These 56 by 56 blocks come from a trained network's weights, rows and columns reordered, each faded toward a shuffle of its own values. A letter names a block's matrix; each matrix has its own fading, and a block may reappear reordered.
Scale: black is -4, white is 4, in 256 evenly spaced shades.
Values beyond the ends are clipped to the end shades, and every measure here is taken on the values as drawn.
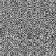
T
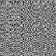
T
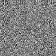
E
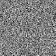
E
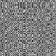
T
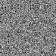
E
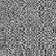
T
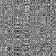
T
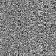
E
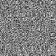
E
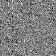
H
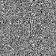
H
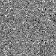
H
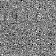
H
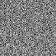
E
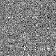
H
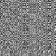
T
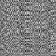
T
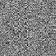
E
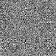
H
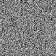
E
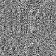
E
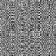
T
